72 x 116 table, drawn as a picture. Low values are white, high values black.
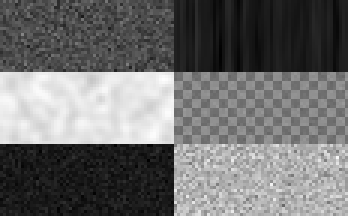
It is made of 3 by 2 panels. Panel 1,1: high, fine-grained. Panel 1,2: very high, streaked downward, faint in contrast. Panel 2,1: very low, blotchy, faint in contrast. Panel 2,2: middling, checkered. Panel 3,1: very high, fine-grained, faint in contrast. Panel 3,2: low, fine-grained.
